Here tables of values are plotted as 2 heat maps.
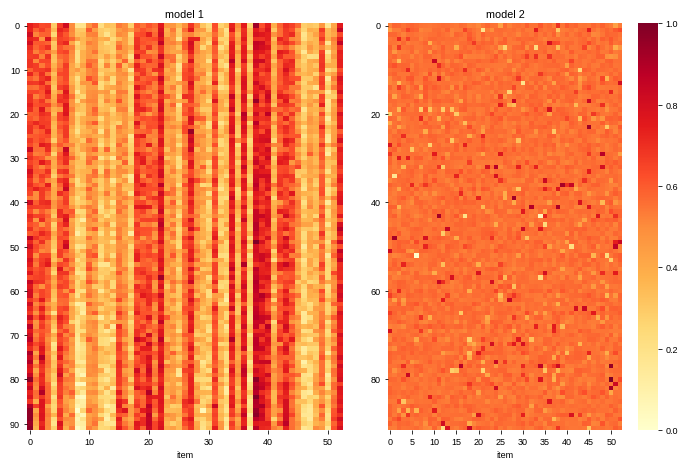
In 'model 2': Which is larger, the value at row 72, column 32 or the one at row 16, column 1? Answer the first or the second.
the first
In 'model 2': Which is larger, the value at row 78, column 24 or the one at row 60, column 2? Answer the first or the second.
the second
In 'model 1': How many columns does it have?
53
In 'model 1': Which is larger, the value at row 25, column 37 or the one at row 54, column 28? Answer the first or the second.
the second
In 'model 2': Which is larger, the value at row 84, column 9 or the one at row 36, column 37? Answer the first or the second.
the first
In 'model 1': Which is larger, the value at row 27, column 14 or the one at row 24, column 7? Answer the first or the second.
the second
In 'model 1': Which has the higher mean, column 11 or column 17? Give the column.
11
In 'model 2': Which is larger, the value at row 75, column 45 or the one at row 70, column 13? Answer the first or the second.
the second
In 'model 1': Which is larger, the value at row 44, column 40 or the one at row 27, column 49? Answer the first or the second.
the first
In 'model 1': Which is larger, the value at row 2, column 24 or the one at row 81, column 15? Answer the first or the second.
the second
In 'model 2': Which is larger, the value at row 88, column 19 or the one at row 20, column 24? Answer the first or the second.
the second
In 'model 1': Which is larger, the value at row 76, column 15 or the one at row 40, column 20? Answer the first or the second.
the first
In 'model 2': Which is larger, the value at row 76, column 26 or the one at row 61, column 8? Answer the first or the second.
the first
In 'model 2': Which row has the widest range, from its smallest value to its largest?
43
